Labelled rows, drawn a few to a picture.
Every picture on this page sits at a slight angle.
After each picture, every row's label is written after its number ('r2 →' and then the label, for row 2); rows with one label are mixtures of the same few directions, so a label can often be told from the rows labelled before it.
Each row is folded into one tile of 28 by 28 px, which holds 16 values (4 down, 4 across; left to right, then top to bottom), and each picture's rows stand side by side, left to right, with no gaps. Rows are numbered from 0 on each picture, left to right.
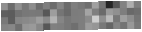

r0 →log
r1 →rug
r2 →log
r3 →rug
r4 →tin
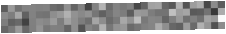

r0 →rug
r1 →rug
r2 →log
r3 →tin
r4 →rug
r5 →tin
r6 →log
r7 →rug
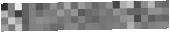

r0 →tin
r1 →tin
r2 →log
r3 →rug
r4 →tin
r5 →tin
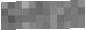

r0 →rug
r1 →rug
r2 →log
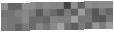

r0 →tin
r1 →log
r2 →log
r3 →log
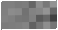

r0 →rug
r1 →rug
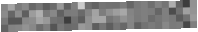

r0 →log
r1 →log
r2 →rug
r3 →log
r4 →log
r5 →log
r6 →tin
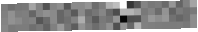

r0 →log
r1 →tin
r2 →rug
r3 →rug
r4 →tin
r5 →rug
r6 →rug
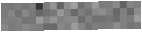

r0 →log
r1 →tin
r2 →tin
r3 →tin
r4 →rug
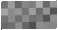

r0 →log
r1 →log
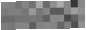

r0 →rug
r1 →log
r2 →tin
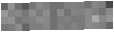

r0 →rug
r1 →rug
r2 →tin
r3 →rug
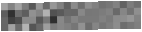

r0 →log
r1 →rug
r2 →log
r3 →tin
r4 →log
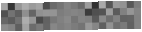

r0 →rug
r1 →tin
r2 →rug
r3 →log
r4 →tin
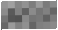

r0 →log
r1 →log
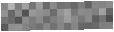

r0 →log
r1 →log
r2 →log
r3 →rug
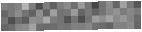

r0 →rug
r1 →log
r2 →rug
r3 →tin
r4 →rug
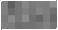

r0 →tin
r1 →rug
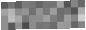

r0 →log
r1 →log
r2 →rug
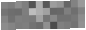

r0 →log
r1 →log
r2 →rug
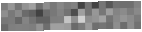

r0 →log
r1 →log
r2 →rug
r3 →log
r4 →log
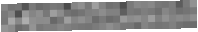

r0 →rug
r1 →log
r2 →tin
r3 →tin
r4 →tin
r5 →rug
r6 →tin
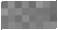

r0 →log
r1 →tin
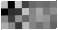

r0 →log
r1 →log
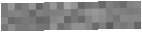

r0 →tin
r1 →rug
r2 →tin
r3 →log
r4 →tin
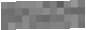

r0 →log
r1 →tin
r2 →tin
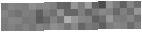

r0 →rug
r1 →log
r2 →tin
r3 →tin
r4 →log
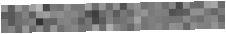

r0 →log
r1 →tin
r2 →rug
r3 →log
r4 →rug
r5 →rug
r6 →log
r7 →tin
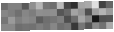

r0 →rug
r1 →tin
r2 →tin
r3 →tin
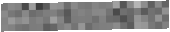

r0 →rug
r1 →tin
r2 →log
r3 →rug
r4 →rug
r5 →log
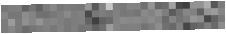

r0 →rug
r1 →tin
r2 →log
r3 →rug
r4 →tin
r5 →rug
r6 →tin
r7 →tin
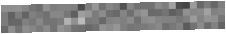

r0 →log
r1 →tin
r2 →rug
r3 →log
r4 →log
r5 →tin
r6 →tin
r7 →log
